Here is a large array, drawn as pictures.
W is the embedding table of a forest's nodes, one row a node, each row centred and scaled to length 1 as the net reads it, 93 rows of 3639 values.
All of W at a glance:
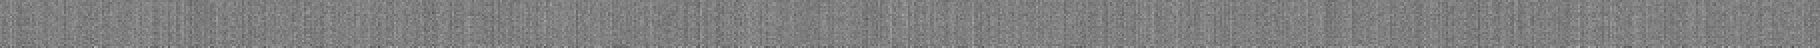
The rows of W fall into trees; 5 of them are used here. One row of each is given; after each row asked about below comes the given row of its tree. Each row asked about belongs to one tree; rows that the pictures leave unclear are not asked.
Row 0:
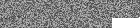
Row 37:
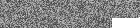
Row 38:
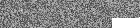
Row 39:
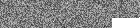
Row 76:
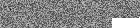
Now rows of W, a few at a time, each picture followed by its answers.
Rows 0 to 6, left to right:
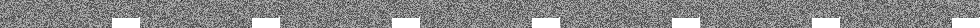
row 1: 37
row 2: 76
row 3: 0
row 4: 76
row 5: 76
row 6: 38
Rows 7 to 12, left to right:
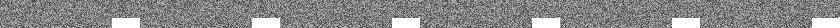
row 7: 39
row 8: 39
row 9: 76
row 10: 38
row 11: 76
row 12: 37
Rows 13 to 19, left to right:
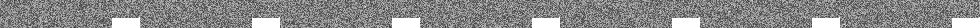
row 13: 37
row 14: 76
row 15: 0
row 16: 76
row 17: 0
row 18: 37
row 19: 38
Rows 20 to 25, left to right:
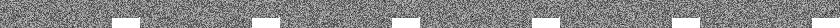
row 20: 0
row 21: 37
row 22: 37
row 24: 0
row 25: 0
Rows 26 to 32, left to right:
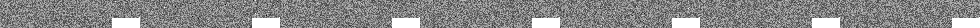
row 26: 76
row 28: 39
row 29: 0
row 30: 39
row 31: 39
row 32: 38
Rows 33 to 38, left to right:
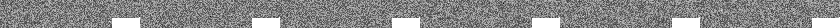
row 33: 38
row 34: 76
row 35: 76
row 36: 37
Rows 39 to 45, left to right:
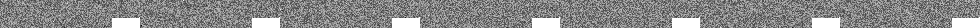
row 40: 39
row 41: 38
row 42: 76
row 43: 76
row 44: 76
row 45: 37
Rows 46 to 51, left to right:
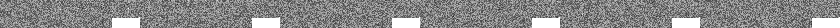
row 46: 37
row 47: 38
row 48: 76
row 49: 37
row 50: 38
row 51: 37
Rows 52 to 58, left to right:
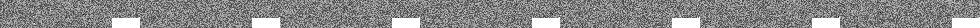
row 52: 39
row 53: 0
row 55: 0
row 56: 76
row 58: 38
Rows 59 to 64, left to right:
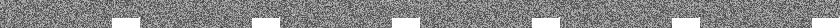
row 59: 0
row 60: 76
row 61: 38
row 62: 0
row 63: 38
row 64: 37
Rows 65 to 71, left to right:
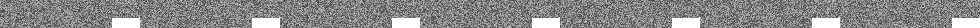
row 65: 37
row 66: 76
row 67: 38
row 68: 0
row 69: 0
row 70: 37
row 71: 76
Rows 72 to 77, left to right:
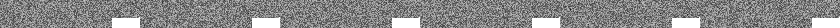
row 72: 0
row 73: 38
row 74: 76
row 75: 76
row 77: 37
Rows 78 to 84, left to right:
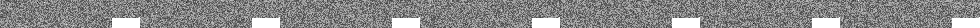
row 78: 37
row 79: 37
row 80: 0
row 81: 0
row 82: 39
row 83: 38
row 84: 38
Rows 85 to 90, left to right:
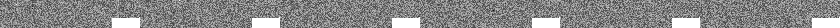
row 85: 39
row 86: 37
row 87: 38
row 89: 76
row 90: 76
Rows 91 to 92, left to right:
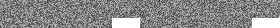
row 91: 0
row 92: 37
